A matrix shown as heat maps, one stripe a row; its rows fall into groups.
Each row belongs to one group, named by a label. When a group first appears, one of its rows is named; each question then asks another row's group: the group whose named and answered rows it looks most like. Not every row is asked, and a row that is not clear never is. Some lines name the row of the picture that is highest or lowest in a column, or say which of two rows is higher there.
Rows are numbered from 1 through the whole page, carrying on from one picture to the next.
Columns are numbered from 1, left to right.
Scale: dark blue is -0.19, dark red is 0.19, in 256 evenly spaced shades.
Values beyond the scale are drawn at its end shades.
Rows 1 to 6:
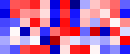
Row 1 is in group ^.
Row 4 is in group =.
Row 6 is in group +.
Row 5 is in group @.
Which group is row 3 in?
^
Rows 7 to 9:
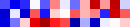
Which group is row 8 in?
=
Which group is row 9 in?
^
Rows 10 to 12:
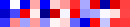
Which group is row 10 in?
=
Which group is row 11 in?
@
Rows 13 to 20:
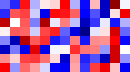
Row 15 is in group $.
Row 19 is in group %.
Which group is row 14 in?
@
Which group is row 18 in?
=
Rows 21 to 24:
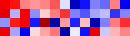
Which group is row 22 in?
$
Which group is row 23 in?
^
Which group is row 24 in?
%
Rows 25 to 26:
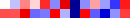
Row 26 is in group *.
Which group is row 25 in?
^
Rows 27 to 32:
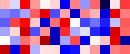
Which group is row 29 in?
@
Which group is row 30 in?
^
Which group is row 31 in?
+
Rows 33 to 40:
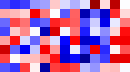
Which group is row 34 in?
%
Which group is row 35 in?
@
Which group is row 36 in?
@
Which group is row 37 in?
%
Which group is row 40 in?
@
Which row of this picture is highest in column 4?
34
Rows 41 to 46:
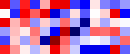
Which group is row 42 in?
+
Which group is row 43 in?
$
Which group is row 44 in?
^
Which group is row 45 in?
@
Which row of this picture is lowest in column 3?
45
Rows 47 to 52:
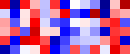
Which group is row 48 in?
=
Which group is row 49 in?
+
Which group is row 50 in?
%
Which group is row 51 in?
+
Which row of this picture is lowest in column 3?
50
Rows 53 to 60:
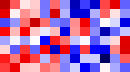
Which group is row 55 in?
+
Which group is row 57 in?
@
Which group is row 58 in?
^
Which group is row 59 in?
*
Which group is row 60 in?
$
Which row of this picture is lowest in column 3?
57
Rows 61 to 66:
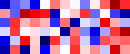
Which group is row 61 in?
=
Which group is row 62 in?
+
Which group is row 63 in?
^
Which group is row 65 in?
@
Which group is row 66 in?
=
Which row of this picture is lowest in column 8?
63
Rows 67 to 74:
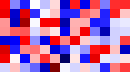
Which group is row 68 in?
*
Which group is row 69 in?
*
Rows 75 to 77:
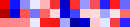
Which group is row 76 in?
*
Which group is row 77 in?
$
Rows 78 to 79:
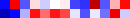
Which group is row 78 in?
=
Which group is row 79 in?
=
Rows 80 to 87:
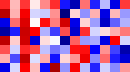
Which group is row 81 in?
*
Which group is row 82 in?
^
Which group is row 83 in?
^
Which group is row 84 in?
*
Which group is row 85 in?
+
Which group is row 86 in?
+
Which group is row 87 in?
@
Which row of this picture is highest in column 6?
87
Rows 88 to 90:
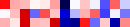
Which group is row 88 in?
*
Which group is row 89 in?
*
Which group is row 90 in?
*
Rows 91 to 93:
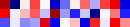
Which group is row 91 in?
+
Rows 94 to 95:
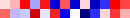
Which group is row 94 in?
^
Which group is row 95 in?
%
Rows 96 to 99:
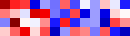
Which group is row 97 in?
%
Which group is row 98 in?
^
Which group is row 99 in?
+
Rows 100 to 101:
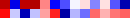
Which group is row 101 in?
%
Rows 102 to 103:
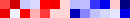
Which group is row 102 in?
$
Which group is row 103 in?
$
